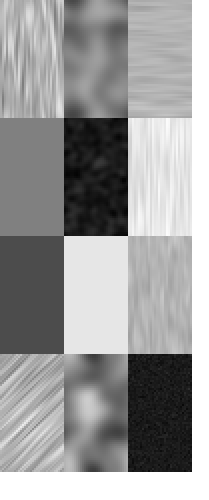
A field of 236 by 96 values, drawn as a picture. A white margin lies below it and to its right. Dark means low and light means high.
The table splits into 4 rows of 3 panels. Panel 1,1: high, streaked downward. Panel 1,2: middling, smooth. Panel 1,3: high, streaked across, faint in contrast. Panel 2,1: middling, flat. Panel 2,2: very low, blotchy, faint in contrast. Panel 2,3: very high, streaked downward, faint in contrast. Panel 3,1: low, flat. Panel 3,2: very high, flat. Panel 3,3: high, streaked downward, faint in contrast. Panel 4,1: high, slanting up to the right. Panel 4,2: middling, smooth, strong in contrast. Panel 4,3: very low, fine-grained, faint in contrast.
